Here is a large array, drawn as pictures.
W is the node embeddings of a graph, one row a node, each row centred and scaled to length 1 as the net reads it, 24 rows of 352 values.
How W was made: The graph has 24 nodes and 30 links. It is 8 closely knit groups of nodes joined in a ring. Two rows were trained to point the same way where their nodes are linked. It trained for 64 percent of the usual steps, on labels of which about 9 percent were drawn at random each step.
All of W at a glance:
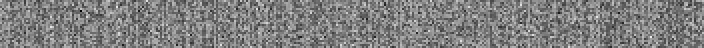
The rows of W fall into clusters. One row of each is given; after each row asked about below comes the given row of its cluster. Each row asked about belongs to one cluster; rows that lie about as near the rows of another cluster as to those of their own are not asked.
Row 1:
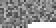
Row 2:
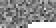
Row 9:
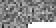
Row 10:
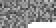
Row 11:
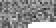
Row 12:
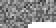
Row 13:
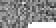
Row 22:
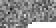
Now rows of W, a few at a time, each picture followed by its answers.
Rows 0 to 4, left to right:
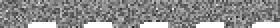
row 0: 10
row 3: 12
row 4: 11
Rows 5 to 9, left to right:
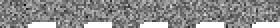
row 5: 2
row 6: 10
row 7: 22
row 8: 22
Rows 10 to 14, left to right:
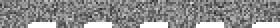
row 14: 13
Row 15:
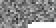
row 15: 2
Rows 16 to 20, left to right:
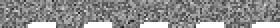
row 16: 1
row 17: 13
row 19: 9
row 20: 1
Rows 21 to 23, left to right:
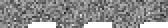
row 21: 12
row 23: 9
